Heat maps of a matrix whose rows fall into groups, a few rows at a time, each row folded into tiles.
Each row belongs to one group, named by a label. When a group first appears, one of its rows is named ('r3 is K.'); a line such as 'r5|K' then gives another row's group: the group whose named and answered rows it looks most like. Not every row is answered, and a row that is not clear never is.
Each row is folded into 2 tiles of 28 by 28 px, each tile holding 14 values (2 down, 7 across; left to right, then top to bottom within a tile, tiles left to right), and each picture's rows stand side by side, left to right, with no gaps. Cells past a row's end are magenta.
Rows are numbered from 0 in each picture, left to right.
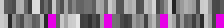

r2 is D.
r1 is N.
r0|D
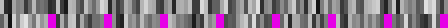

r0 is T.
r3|D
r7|D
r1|T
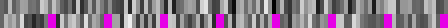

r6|N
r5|T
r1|T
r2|T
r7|D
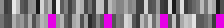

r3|T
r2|T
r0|T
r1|N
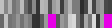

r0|N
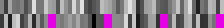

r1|N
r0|T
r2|D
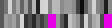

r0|N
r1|D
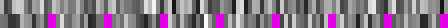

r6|D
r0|D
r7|D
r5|T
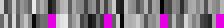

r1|N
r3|N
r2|T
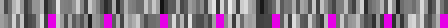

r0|D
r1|D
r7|T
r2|T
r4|N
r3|N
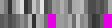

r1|N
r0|D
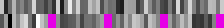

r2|T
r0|T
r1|D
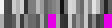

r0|D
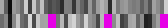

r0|T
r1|T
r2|N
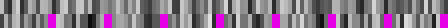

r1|N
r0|T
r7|T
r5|N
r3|D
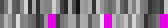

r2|N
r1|T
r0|N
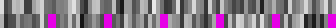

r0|D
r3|N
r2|T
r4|T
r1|D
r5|N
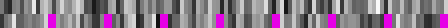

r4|D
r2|D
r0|T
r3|T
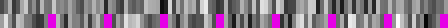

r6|T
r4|D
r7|N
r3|D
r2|T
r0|N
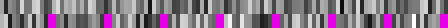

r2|N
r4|N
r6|D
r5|T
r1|D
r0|D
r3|T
